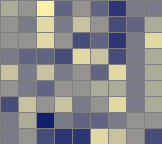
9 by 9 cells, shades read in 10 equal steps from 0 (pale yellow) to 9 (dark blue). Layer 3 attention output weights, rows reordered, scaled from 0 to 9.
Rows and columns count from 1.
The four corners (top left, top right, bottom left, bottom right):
3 5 5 7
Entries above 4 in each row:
5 4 4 6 4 3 3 6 5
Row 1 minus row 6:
-1 -1 -6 2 0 3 5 0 2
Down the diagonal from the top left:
3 5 1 7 4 3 1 4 7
